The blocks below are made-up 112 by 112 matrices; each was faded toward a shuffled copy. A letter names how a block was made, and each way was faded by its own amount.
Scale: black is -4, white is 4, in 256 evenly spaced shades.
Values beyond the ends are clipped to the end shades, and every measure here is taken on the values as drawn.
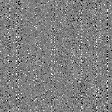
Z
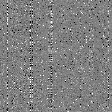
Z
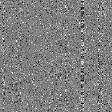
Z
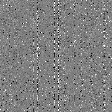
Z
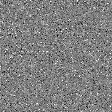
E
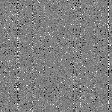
Z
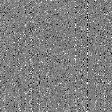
Z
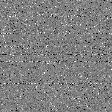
E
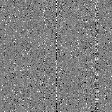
Z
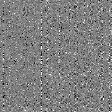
Z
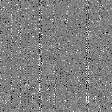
Z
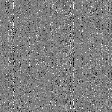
Z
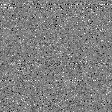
E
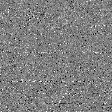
E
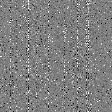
Z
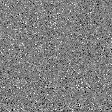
E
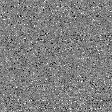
E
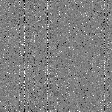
Z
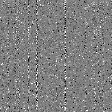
Z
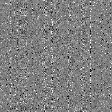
Z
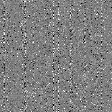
Z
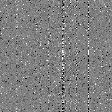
Z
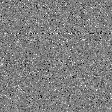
E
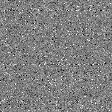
E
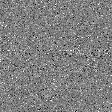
E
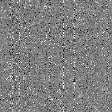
Z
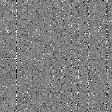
Z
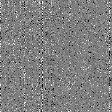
Z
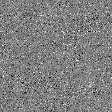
E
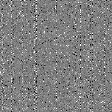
Z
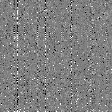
Z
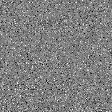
E
